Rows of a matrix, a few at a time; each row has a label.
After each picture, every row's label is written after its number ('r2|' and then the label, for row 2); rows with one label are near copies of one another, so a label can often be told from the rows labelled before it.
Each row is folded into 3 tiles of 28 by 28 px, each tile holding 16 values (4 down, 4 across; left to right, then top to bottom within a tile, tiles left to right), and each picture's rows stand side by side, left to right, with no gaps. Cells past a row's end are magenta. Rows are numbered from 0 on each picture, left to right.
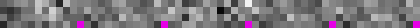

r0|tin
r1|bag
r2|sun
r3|bag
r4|bag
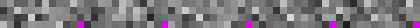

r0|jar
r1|tin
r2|jar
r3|bag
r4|bag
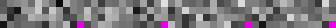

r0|tin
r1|sun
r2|jar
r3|bag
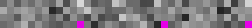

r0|sun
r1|bag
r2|sun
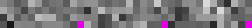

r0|bag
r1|jar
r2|tin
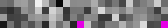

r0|tin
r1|jar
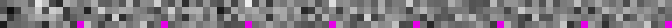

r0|tin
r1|jar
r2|sun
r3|sun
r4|jar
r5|bag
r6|jar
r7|jar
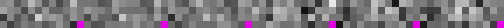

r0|bag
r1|bag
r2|bag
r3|sun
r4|tin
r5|tin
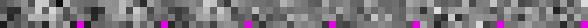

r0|tin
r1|tin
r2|tin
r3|bag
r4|bag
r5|jar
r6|sun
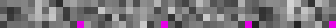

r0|tin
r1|jar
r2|bag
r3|tin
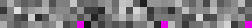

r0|jar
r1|tin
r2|jar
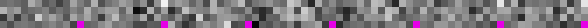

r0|bag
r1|sun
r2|jar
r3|tin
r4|tin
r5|sun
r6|sun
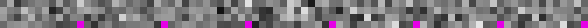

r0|sun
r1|bag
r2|sun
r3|tin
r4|jar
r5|jar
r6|jar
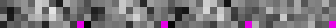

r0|tin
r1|tin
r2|tin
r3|jar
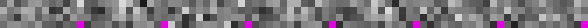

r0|sun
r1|tin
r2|jar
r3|tin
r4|tin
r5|bag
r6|bag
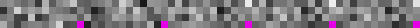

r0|jar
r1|tin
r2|sun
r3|sun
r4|sun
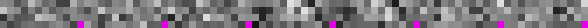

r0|bag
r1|jar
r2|bag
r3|tin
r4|tin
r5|sun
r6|sun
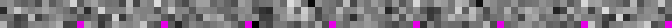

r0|jar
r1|jar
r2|bag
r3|tin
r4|sun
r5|tin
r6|sun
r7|jar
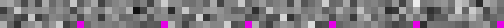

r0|jar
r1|sun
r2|jar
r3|jar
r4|sun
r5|tin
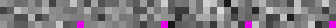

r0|jar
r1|sun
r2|tin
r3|jar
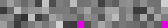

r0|jar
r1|sun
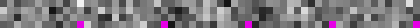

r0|sun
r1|jar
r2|tin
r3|tin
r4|jar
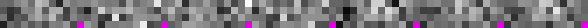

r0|tin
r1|jar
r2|sun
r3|jar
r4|tin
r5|tin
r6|tin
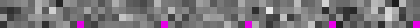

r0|tin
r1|bag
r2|bag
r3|jar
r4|tin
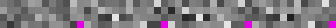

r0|bag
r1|jar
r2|jar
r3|jar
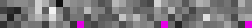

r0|tin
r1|bag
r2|bag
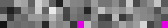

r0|tin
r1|jar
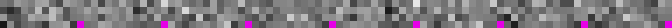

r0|tin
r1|sun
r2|jar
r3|bag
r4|sun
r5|jar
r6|bag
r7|bag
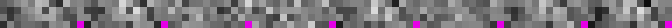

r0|tin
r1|tin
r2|sun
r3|jar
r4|tin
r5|bag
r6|tin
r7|tin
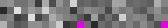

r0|jar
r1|bag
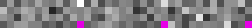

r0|sun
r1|sun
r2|jar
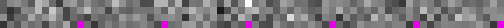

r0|tin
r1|bag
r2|sun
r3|bag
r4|bag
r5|bag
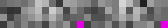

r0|tin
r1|tin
